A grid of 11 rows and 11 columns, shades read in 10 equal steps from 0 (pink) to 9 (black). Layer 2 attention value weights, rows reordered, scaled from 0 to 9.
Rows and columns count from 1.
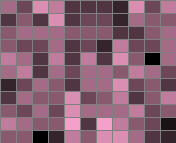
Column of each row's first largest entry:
8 8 8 7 10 3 1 1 2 11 3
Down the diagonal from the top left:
3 4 3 3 6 3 3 2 2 5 7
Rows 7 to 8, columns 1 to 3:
7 5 3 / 6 3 4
